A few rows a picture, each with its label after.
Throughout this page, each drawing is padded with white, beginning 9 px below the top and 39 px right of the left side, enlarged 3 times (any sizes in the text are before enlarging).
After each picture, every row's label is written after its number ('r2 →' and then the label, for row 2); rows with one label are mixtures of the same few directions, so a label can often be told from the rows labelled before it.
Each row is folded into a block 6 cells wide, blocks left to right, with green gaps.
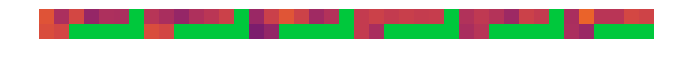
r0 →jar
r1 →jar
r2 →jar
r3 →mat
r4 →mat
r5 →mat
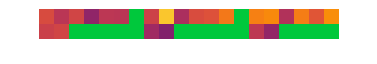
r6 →jar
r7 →mat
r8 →mat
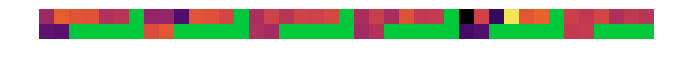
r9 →jar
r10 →jar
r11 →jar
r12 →jar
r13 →jar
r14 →jar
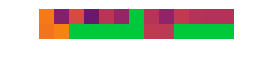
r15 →jar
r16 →mat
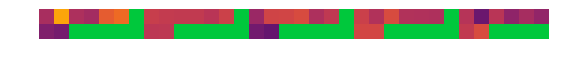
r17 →mat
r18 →mat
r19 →jar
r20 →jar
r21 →mat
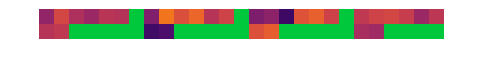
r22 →mat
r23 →jar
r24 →jar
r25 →jar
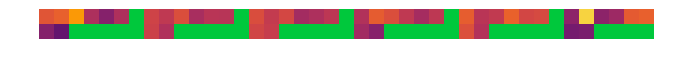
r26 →jar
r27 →jar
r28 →jar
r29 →jar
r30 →mat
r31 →mat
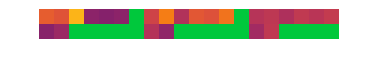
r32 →jar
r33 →mat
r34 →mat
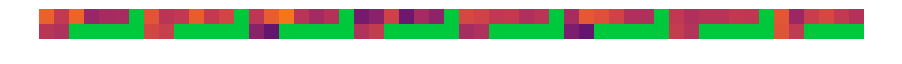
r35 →jar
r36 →mat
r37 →jar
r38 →mat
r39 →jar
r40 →jar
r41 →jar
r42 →mat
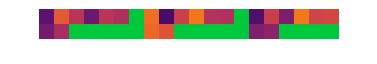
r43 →mat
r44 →mat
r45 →jar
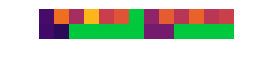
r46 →jar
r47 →jar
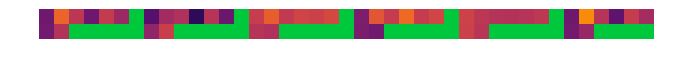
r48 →mat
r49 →mat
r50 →mat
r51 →jar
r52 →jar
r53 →mat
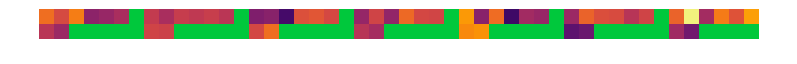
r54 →jar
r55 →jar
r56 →jar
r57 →jar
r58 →jar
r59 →jar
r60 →mat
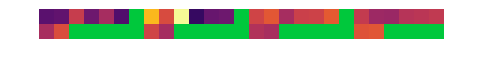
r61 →mat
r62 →jar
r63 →mat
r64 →jar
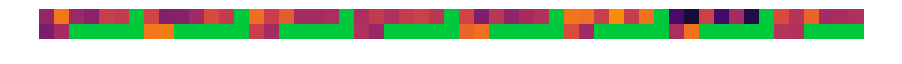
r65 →mat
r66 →jar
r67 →jar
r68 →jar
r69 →jar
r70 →mat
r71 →mat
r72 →jar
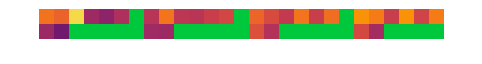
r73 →jar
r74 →mat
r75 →mat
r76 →mat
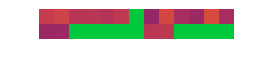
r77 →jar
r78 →mat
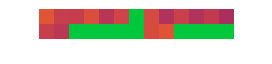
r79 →mat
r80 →jar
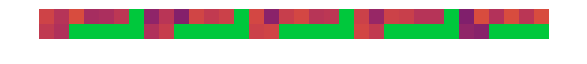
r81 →jar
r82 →jar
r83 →mat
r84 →mat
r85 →jar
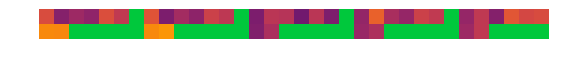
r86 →jar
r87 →jar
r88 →mat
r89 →mat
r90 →jar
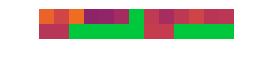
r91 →jar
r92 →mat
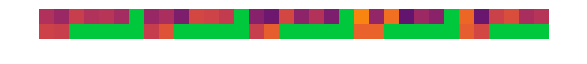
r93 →mat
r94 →jar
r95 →mat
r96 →jar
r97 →mat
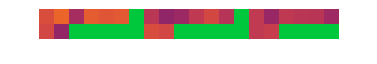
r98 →mat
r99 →jar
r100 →mat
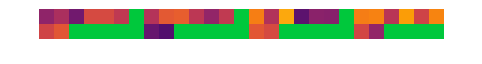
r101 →jar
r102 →jar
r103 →jar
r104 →mat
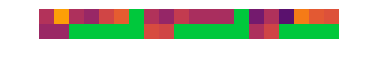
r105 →mat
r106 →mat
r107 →jar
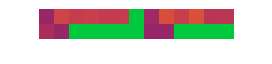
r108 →jar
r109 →jar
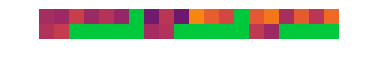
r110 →mat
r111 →jar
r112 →mat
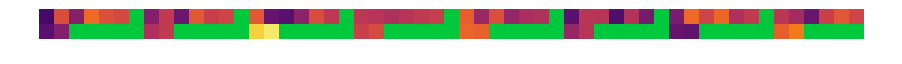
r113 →jar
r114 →jar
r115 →jar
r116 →jar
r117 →jar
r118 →mat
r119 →jar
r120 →jar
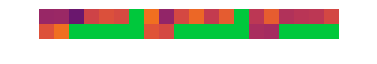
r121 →jar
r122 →mat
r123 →mat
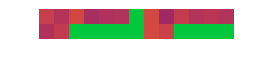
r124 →jar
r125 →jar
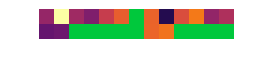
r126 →mat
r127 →mat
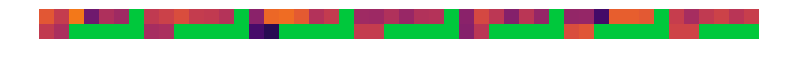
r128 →jar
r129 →jar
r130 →jar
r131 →mat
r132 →mat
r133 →jar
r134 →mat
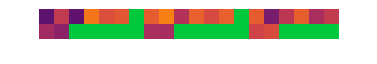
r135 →jar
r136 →mat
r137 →mat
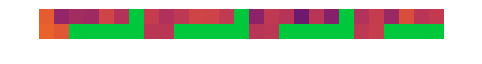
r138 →jar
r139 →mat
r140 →mat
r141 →jar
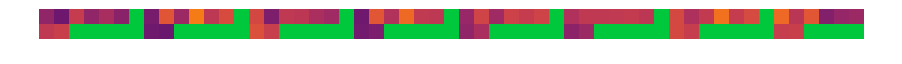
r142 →mat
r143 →jar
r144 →mat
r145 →jar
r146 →jar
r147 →jar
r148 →mat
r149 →jar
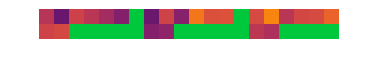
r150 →mat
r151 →jar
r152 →mat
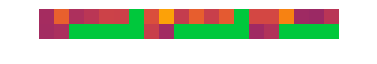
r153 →mat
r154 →mat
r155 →jar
